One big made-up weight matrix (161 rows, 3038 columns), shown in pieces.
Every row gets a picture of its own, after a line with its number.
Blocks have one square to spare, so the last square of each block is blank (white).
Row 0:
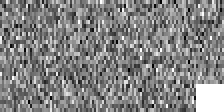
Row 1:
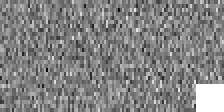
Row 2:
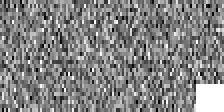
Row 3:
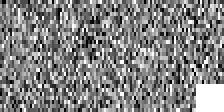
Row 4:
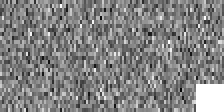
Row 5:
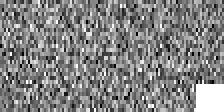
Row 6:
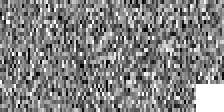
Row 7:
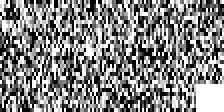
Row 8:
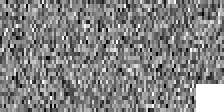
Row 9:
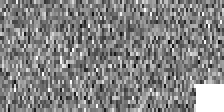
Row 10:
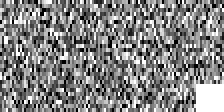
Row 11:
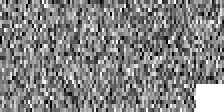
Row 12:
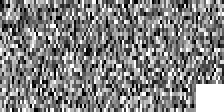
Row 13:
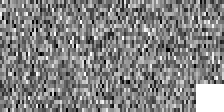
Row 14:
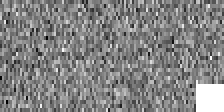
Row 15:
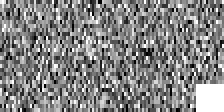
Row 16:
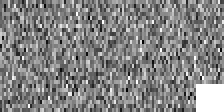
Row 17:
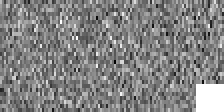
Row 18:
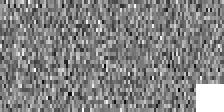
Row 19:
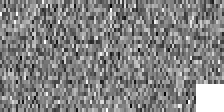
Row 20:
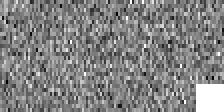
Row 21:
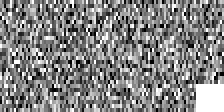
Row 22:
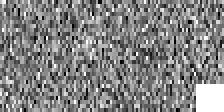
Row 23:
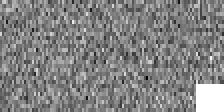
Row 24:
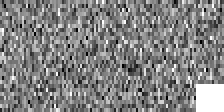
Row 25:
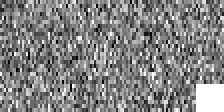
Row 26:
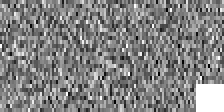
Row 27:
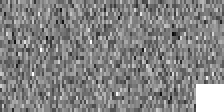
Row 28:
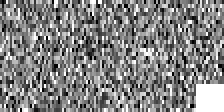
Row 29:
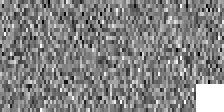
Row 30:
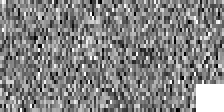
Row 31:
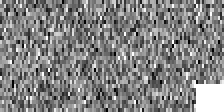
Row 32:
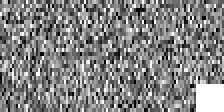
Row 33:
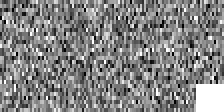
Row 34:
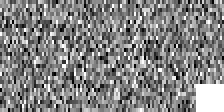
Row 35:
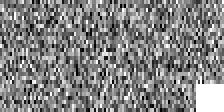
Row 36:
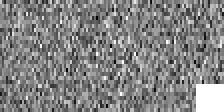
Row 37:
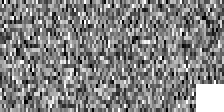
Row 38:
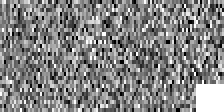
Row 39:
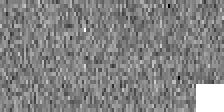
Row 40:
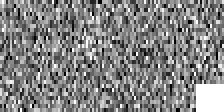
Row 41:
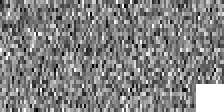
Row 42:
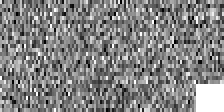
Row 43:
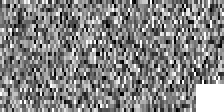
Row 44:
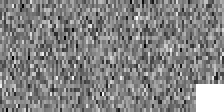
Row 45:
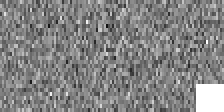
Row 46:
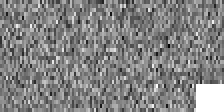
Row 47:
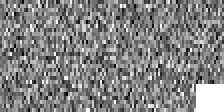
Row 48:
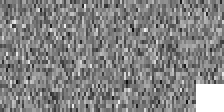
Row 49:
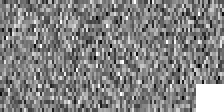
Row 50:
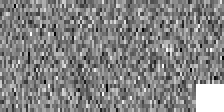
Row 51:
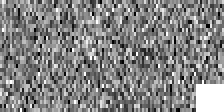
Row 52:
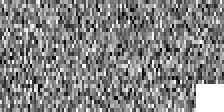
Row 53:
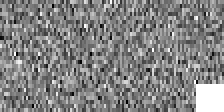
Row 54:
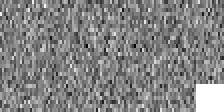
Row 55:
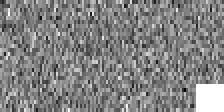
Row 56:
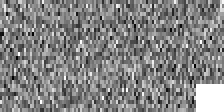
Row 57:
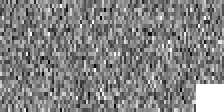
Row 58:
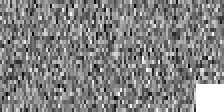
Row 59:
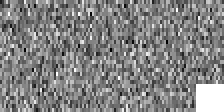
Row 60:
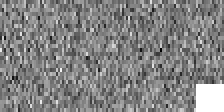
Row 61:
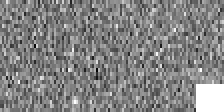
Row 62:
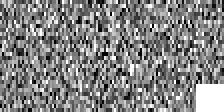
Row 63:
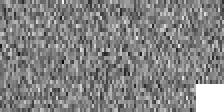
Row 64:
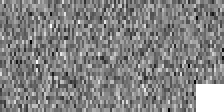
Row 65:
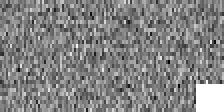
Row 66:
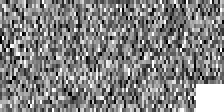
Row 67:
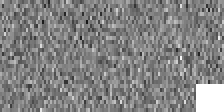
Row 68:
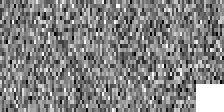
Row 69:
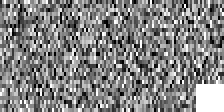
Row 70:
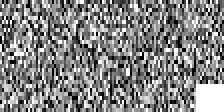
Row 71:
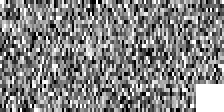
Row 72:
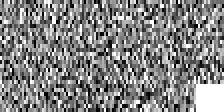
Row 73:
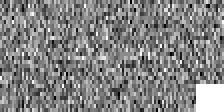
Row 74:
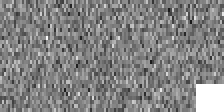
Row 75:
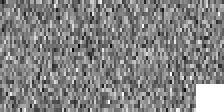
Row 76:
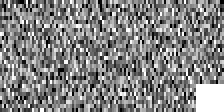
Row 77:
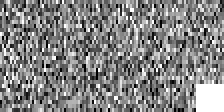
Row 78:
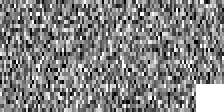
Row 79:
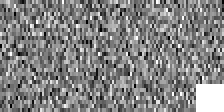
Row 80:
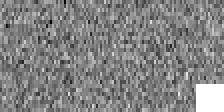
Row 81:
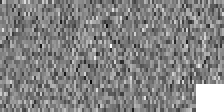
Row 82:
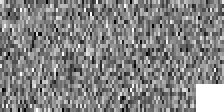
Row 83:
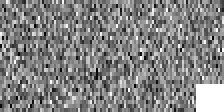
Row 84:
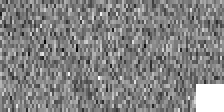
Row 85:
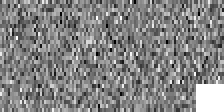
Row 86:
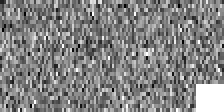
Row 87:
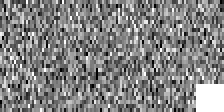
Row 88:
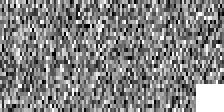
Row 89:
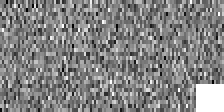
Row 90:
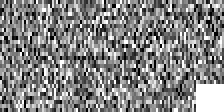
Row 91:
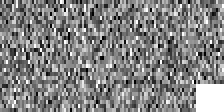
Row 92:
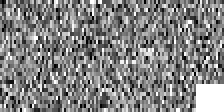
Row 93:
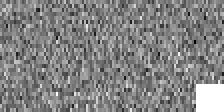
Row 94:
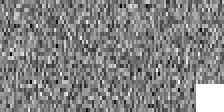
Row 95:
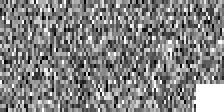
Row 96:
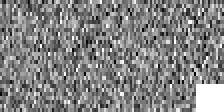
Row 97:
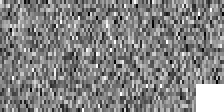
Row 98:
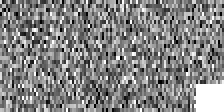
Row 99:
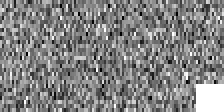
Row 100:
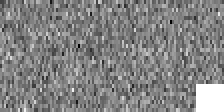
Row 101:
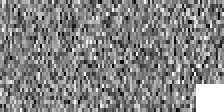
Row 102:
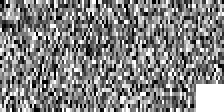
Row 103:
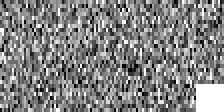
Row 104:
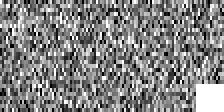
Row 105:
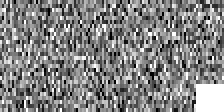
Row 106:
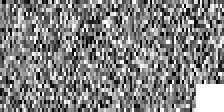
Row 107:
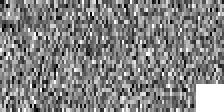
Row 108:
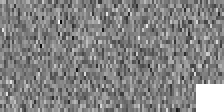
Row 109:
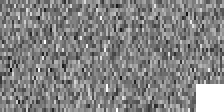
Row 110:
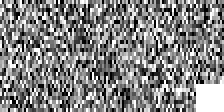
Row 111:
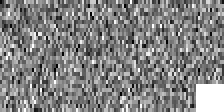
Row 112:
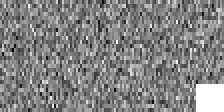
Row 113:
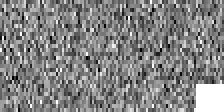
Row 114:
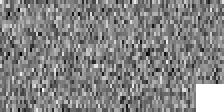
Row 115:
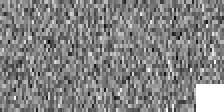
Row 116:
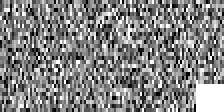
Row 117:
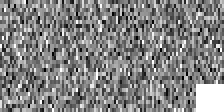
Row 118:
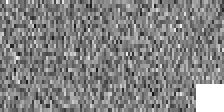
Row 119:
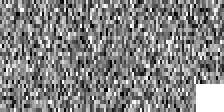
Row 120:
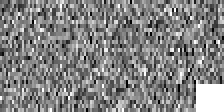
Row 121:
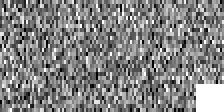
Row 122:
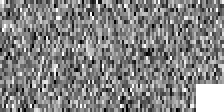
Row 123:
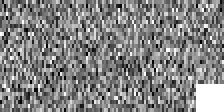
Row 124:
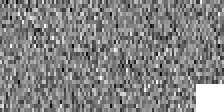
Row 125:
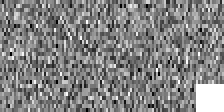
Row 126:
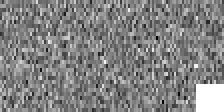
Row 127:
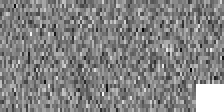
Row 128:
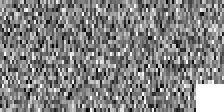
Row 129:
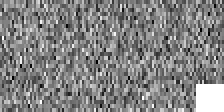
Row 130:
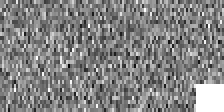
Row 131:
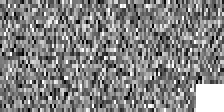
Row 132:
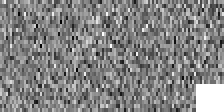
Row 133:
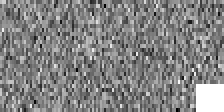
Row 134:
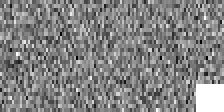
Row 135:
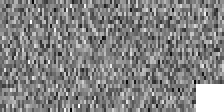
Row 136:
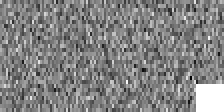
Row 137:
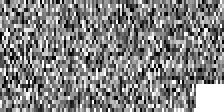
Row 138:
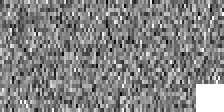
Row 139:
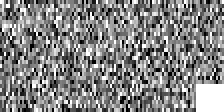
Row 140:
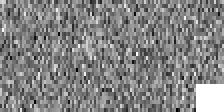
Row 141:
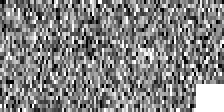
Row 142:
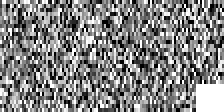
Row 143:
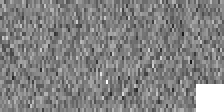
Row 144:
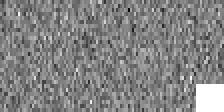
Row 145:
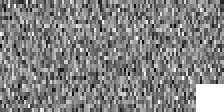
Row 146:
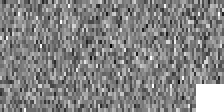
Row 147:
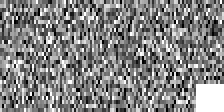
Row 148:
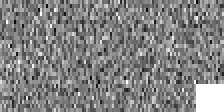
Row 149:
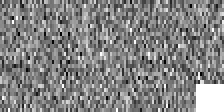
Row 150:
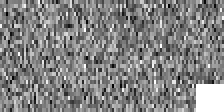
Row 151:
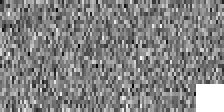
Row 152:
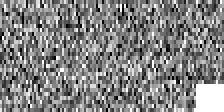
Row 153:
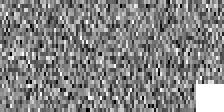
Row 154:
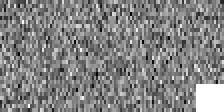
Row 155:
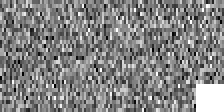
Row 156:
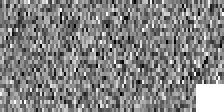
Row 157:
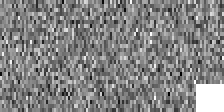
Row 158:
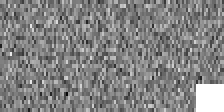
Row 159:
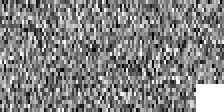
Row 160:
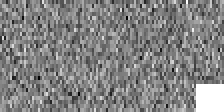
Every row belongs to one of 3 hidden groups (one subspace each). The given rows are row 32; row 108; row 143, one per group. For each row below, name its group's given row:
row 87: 143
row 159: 143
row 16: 143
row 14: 32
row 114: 108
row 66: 143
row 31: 32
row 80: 32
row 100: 108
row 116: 32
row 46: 143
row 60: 143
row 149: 32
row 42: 32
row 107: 108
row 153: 143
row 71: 108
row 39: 143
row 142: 108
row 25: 32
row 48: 32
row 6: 32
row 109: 32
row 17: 108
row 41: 108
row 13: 32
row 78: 32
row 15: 108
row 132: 108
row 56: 143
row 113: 143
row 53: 32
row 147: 32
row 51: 108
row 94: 143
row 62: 143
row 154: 143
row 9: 32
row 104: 108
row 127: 32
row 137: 143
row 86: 108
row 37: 32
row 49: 108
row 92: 108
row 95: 32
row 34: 32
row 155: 32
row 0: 143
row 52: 143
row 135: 32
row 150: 143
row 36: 108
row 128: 143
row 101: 108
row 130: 32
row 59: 108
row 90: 32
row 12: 108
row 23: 32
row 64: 32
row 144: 108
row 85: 108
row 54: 143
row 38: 108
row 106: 108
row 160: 143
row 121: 143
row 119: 32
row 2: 32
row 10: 32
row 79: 143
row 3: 108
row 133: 108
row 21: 32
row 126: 32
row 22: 108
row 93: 32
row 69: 108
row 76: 143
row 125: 143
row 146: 108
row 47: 143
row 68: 32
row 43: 108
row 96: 108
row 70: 143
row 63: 143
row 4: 32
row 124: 143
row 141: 108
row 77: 143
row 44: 32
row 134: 32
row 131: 143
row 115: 32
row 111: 108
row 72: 32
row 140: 108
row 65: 32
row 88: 143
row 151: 108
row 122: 108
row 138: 108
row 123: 143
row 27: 32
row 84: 32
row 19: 32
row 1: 32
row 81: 108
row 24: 143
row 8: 143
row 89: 143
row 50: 32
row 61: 143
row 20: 32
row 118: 143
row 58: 32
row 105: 32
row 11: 143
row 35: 143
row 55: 108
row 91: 32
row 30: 108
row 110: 32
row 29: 143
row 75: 108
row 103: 143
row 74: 32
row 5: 143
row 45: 143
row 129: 143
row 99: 32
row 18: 143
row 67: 143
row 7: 108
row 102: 108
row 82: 108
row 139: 108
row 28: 108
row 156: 108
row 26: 143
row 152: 143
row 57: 32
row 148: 32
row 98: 32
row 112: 143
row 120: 32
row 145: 143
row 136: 32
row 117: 143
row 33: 32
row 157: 32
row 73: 32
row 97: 108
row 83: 143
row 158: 143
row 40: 108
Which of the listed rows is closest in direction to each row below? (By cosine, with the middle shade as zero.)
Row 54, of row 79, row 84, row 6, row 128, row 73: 128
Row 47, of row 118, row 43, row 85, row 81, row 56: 56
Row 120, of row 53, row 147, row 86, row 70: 147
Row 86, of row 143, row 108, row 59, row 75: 75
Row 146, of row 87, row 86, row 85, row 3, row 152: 3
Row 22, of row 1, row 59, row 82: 82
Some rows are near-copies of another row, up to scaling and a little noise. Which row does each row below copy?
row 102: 107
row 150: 39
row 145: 76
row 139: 114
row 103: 24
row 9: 130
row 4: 57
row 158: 131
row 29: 67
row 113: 60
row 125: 94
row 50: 127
